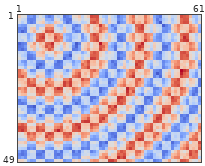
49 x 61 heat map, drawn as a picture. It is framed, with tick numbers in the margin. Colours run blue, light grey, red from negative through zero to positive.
Average level on the scale: 50%. Ninth with the lowest average: top left. Slope: none. Rings: centred on the top left.
